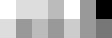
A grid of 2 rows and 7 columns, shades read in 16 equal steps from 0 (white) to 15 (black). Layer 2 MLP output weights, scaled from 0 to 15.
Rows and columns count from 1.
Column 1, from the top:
0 2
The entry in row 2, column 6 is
6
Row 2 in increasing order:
2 3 4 6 6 6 8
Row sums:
29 35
